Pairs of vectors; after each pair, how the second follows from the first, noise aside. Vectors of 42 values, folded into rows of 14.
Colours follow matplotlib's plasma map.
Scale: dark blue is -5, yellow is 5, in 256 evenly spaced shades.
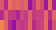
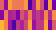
scaled up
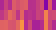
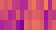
negated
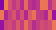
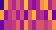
scaled up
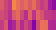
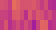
shrunk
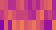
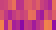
negated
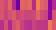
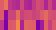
reversed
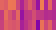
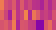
shuffled
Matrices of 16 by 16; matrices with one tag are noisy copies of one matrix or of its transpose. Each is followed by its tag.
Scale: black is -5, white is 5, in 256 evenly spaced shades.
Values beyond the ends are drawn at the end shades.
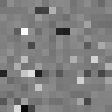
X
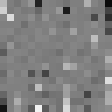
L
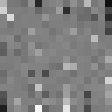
L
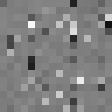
X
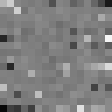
L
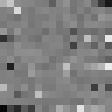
L
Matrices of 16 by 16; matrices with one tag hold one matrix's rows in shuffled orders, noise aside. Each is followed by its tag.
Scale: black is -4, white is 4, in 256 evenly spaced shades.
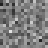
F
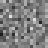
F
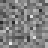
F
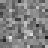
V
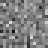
F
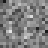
V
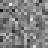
F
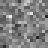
V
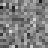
F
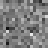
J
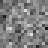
V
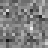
J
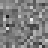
J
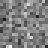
V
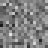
F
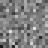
F
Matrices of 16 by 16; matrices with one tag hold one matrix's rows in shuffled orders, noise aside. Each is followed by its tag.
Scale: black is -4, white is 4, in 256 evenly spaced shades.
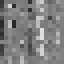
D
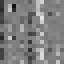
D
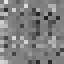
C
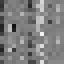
D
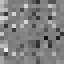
C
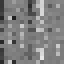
D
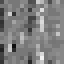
D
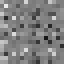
C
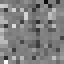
C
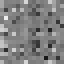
C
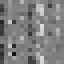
D
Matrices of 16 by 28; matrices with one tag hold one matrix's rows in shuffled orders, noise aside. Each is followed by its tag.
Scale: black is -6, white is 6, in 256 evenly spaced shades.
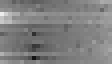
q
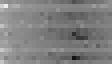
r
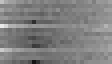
q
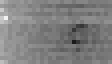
r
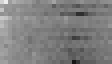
r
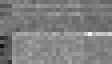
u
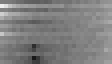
q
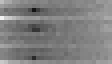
q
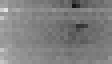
r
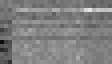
u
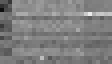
u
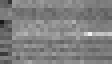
u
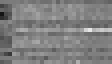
u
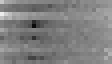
q
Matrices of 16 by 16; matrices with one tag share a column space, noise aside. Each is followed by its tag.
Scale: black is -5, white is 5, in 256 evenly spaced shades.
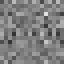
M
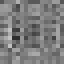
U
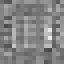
U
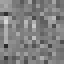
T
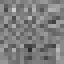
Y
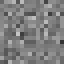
M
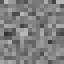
M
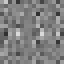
M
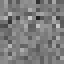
T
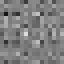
M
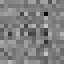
M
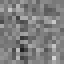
Y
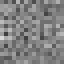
U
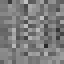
U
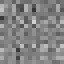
Y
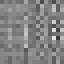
U
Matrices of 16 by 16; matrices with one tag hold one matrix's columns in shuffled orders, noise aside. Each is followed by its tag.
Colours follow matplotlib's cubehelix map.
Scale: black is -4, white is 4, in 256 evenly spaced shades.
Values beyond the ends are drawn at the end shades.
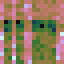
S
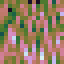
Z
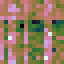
S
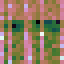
S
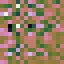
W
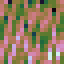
Z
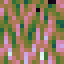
Z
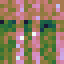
S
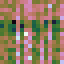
S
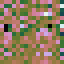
W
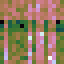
S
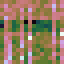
S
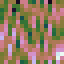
Z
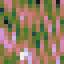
Z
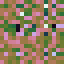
W
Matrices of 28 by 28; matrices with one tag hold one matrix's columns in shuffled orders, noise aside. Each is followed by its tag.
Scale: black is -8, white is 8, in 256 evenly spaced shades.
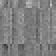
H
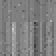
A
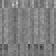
H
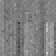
A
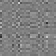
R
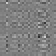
R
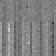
A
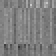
H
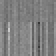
A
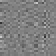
R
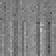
A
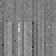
A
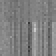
A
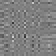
R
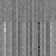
A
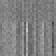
A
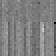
A
